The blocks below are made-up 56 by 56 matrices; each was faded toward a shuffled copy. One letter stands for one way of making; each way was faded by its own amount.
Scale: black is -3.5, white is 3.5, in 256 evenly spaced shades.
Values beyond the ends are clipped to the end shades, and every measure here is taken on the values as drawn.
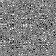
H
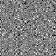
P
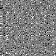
P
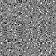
P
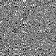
P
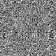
P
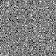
P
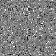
H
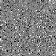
H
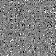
H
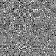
P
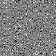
H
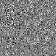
P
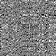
P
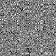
P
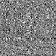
P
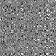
P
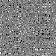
H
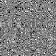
P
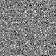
P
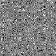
P
